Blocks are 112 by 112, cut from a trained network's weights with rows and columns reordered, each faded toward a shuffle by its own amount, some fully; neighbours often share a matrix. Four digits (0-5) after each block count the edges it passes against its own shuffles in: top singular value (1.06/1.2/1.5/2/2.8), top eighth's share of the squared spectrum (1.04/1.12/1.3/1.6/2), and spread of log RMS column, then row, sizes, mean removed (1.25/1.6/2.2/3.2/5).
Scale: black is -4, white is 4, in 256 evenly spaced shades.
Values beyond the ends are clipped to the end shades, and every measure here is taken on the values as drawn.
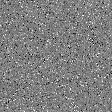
0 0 0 0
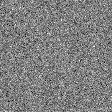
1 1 0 0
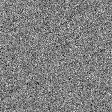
2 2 0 0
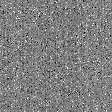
2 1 0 0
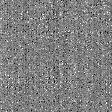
3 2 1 2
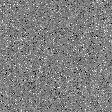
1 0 0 0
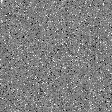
1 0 0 0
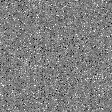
0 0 0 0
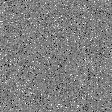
0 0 0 0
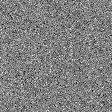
2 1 0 0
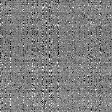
4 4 4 0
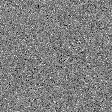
0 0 0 0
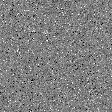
0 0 0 0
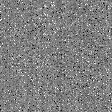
2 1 0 1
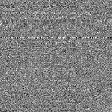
4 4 1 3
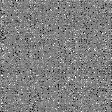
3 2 2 0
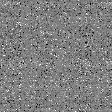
2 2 2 0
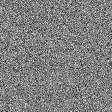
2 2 0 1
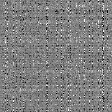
4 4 4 0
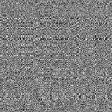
4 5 2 3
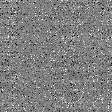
2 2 2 0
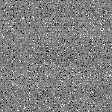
2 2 2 0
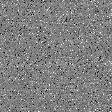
1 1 1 0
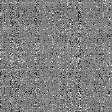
3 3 3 0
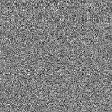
3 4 1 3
